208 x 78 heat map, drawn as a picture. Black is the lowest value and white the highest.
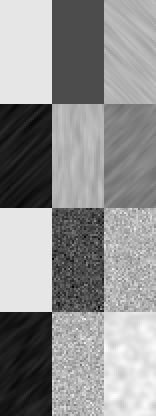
The table splits into 4 rows of 3 panels. Panel 1,1: very high, flat. Panel 1,2: low, flat. Panel 1,3: high, slanting down to the right, faint in contrast. Panel 2,1: very low, slanting up to the right, faint in contrast. Panel 2,2: high, streaked downward, faint in contrast. Panel 2,3: middling, slanting up to the right, faint in contrast. Panel 3,1: very high, flat. Panel 3,2: low, fine-grained. Panel 3,3: high, fine-grained. Panel 4,1: very low, slanting up to the right, faint in contrast. Panel 4,2: high, fine-grained. Panel 4,3: very high, blotchy, faint in contrast.
